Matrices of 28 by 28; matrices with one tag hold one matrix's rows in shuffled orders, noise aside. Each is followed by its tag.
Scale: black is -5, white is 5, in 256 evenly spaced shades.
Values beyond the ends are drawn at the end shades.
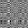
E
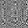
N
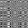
E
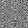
N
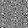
N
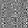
N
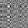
E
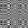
E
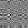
E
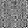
N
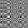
E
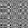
E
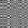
E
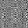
N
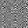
N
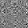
N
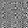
N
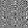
N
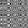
E
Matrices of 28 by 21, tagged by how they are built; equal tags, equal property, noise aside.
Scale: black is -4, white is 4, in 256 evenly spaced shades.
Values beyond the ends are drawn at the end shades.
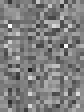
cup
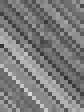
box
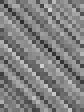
box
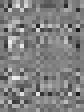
cup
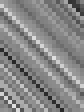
box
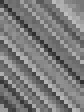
box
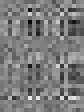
cup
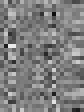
cup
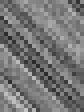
box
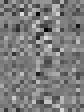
cup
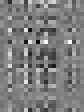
cup
